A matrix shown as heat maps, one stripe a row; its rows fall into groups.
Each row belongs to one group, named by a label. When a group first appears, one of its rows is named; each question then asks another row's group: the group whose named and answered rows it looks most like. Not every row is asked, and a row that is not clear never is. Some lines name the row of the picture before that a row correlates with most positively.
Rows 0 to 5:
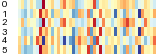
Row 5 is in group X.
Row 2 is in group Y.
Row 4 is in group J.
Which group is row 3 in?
X
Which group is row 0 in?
Y
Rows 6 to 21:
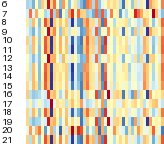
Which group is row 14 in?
J
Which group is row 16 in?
X
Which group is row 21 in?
J
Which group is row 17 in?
Y
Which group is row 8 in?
J
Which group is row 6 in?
X
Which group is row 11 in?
J
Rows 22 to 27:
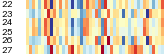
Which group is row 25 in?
J
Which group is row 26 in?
X
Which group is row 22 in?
J
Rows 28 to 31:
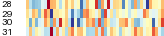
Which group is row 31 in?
Y
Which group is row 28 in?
X
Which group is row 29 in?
J
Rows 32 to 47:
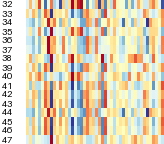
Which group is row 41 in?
J
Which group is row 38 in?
Y
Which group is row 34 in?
X
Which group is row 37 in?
X
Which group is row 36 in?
X
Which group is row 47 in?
Y
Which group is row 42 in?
J
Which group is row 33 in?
J
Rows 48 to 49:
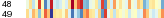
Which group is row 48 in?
Y
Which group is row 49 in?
J
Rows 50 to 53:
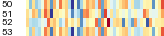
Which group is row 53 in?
J
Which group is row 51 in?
J
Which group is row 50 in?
J
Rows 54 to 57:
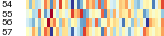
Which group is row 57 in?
J
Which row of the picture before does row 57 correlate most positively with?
51
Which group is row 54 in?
J
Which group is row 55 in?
Y
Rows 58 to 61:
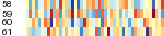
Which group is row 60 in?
J
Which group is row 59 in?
Y
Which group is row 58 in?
J
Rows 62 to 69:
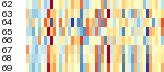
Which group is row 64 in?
J
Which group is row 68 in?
X
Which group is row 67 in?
X
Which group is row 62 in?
Y
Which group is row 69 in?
X
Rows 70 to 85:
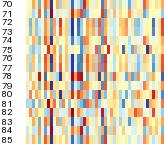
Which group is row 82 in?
Y
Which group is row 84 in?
Y
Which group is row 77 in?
J
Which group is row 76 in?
J
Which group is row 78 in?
Y
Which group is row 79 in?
J
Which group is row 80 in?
Y
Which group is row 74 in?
J
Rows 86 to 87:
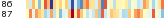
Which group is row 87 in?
Y
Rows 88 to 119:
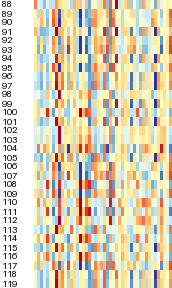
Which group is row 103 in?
Y
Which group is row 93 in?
J
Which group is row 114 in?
Y
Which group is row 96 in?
X
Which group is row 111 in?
Y
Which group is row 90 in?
J
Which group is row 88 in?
X
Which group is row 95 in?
J
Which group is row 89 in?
J
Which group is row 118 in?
X
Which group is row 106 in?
J
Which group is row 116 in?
Y
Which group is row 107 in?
J
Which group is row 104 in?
Y
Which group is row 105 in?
X
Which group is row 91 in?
X
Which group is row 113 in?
X
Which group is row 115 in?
X
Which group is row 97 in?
X
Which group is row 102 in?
Y
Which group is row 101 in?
X
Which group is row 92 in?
J
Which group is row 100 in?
Y
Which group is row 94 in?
X
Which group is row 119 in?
X
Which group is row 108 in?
Y
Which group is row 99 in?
X
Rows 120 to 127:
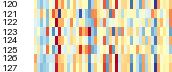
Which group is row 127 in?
X
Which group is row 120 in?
X
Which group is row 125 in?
Y
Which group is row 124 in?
X
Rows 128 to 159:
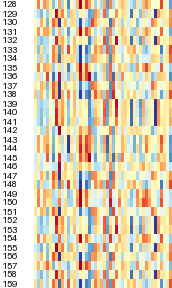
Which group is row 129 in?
X
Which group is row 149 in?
Y
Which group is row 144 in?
Y
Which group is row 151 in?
J
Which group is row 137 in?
J
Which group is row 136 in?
Y
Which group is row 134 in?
J
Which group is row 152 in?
X
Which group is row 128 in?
Y
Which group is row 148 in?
J
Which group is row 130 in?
J
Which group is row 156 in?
J
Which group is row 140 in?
X
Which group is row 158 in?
X
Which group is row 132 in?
X
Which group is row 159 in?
J
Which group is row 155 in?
X
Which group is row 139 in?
X
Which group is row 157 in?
Y
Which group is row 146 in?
Y
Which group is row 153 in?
X
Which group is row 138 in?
J
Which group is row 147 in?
J
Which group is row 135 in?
Y
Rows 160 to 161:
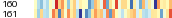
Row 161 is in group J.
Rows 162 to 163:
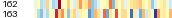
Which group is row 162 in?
Y
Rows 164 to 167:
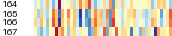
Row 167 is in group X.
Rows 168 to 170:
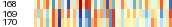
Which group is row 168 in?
Y
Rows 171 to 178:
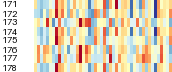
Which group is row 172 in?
X
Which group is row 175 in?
X
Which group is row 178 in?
X
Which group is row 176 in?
Y
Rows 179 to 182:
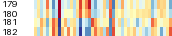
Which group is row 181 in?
J
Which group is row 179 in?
Y
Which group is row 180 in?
Y
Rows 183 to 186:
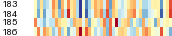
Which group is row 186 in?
Y
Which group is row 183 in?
J
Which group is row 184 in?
J
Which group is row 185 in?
X
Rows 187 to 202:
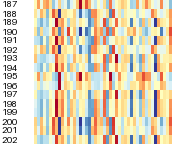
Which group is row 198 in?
X
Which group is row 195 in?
Y
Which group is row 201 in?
J
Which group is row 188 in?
J
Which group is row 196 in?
Y
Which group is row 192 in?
J
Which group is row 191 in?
X
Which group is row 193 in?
X
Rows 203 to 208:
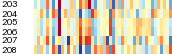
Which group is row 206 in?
Y
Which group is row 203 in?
Y
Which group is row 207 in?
Y
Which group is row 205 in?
Y
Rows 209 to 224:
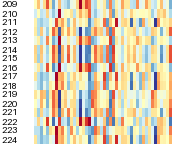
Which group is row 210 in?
Y
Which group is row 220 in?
J
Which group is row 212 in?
J
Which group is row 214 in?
J
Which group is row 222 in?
Y
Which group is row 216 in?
Y
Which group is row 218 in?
X
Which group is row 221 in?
J
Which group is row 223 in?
X
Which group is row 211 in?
X
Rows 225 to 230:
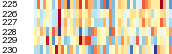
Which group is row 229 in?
Y
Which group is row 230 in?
X
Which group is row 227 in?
Y
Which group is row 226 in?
Y
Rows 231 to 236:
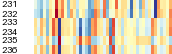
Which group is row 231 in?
X
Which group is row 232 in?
X
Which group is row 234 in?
J
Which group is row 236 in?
J
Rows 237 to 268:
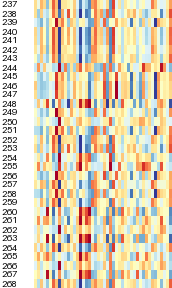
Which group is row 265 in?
Y
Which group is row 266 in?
Y
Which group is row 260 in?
Y
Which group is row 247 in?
X
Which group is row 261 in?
Y
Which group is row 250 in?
Y
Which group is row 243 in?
J
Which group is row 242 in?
J
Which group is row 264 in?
J
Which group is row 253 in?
J
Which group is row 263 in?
Y
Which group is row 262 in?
Y
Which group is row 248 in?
Y
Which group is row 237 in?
J
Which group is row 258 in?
X
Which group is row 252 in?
J
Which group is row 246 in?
X
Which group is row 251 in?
X
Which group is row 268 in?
J
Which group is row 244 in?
Y
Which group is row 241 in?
J
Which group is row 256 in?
X
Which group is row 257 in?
J
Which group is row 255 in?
Y
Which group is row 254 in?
Y
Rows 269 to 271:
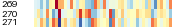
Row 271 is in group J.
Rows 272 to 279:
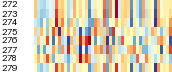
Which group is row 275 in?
J
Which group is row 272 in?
X
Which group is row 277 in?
J
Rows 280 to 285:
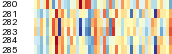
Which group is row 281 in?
X
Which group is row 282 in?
J
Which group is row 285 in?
X
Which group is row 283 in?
J
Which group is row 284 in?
X
